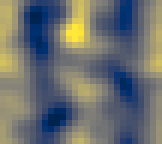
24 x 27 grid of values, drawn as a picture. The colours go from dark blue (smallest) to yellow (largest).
Ninth with the highest average: top middle. Stripes: upright, repeating 2 times. Roughest part: top middle. Slope: none. Lone odd cells: none.
